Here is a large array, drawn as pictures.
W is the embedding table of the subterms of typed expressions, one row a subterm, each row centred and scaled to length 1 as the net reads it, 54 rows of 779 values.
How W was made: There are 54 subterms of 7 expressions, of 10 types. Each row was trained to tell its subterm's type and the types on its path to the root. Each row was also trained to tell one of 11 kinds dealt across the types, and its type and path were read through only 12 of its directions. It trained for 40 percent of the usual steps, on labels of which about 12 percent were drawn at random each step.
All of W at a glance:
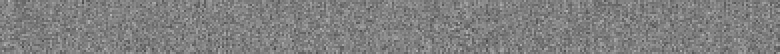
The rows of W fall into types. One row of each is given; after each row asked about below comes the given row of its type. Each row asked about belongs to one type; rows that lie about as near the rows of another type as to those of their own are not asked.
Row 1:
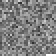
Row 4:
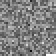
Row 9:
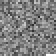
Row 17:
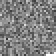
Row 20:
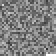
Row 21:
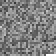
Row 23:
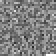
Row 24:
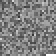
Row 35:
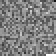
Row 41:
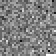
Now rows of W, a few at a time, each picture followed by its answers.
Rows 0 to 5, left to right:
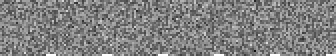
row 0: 9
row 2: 20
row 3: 9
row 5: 4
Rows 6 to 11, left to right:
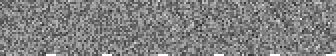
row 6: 35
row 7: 9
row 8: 23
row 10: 17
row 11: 20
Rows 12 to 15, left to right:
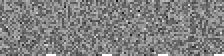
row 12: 41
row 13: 4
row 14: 1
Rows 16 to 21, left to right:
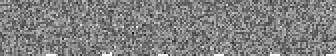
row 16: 23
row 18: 23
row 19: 1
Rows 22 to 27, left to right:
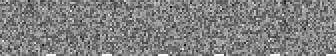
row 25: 35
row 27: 24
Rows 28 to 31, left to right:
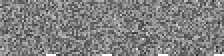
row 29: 23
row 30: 17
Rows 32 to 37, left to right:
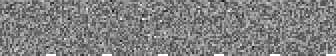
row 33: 17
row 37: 20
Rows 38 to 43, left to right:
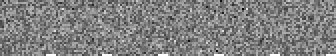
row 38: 21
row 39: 21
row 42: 41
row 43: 21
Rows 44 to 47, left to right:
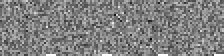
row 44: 1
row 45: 23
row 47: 21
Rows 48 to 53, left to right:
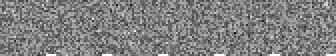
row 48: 35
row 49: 24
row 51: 41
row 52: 1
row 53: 41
